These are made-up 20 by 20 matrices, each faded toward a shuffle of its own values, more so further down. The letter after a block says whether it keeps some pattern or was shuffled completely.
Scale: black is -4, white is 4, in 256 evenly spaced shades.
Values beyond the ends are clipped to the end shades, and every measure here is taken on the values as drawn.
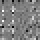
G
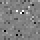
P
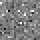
P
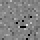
P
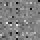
G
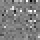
G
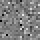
P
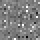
P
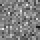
P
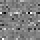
G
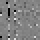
G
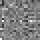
G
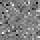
P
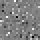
P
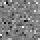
P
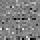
G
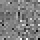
G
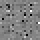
G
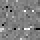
G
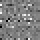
G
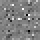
G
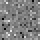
P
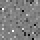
P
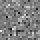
P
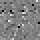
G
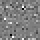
G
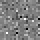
G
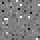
P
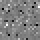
P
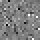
P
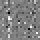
G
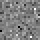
P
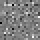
G
